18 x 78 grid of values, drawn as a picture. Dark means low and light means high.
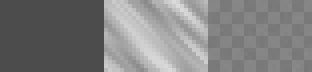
The table splits into one row of 3 panels. Panel 1,1: low, flat. Panel 1,2: high, slanting down to the right. Panel 1,3: middling, checkered, faint in contrast.
